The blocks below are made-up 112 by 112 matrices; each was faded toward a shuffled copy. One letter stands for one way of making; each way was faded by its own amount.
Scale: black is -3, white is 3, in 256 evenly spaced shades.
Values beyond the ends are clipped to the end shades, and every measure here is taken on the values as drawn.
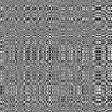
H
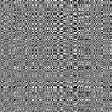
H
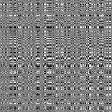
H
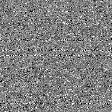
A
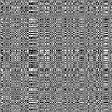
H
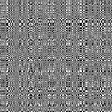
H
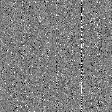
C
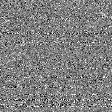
A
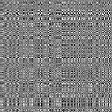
H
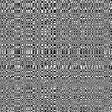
H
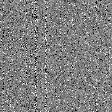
C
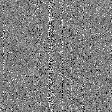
C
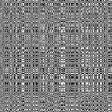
H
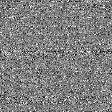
A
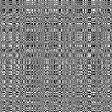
H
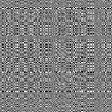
H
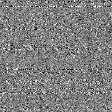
A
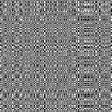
H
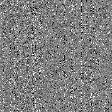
C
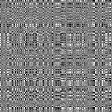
H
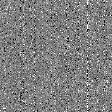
C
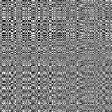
H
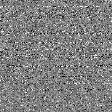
A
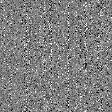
C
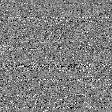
A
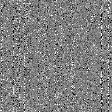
C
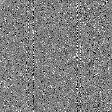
C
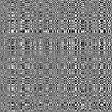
H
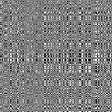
H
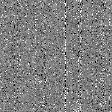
C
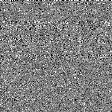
A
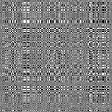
H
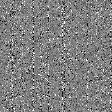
C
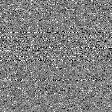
A
